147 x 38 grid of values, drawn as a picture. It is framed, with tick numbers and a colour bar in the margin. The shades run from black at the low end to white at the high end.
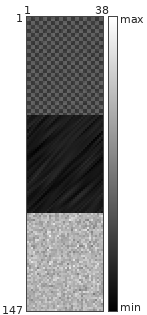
It is made of 3 by 1 panels. Panel 1,1: low, checkered. Panel 2,1: very low, slanting up to the right, faint in contrast. Panel 3,1: high, fine-grained.
